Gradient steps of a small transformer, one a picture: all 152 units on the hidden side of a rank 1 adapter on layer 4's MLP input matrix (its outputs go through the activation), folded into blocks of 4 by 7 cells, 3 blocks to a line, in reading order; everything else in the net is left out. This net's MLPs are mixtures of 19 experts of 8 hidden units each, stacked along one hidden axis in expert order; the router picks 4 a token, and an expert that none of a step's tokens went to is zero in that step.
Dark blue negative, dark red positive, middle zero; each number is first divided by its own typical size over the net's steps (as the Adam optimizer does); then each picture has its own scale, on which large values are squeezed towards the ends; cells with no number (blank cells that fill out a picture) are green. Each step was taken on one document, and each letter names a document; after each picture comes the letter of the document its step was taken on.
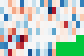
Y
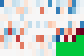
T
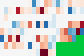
T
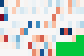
T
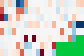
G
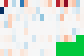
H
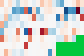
H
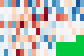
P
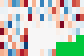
Y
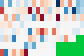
H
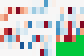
T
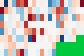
Y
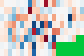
P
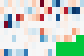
H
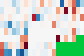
Y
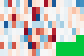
P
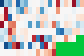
T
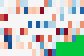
T
